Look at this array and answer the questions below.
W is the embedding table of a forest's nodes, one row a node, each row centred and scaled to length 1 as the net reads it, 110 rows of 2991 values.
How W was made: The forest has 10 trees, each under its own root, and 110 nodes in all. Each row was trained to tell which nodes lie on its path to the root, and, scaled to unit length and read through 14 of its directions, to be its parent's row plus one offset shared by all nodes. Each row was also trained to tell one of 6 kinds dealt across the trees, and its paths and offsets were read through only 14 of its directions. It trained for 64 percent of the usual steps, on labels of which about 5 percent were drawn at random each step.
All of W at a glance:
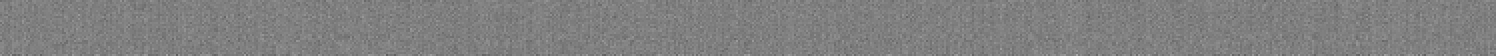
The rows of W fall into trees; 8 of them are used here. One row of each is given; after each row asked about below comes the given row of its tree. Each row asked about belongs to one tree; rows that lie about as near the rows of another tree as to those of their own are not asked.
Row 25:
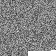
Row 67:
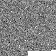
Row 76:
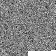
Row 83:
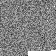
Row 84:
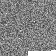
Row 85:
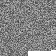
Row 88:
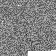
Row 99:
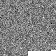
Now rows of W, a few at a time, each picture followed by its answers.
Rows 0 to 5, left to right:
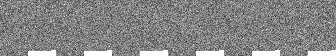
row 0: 85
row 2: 88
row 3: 85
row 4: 84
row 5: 67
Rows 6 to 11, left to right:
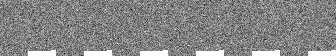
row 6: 83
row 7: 76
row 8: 83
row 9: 83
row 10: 25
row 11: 84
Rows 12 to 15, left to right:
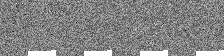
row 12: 84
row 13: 85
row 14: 67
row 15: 99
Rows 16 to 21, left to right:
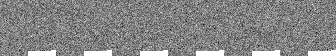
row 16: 99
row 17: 25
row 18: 99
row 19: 67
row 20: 25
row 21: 85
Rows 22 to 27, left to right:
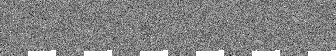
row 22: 83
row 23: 67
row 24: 85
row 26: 67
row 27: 76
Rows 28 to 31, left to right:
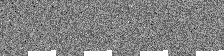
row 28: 99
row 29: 25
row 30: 99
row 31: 83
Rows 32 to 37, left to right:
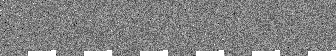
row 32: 84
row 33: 25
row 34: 84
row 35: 76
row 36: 76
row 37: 99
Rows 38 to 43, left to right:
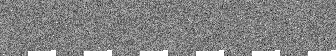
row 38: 99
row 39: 67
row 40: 67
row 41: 99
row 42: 83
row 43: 85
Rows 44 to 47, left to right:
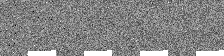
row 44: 83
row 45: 85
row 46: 88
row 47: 25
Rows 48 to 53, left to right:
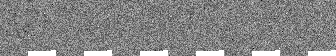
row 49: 84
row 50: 84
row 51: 83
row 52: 67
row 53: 25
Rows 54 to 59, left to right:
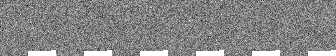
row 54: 99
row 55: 76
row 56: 85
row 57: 99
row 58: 84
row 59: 25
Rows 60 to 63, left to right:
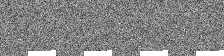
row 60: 25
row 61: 99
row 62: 25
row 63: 84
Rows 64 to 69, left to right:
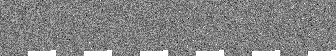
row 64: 83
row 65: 88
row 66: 84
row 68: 76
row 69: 84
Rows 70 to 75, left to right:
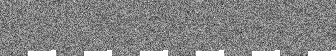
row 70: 67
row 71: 76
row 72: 67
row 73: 67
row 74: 83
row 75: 99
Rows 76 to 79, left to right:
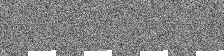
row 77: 88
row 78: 99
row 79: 76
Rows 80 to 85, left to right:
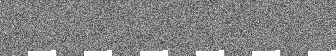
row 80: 25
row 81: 85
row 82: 88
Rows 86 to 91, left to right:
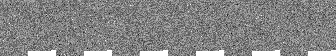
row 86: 67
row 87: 83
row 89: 84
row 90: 85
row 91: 83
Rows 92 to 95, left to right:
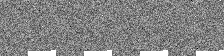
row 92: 83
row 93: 25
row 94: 25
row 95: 67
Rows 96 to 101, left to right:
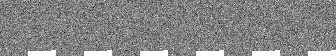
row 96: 83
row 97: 76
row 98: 84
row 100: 99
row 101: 83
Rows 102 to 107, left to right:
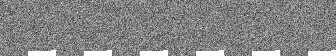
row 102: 85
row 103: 88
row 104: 67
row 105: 25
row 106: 83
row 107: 85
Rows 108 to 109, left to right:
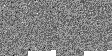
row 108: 99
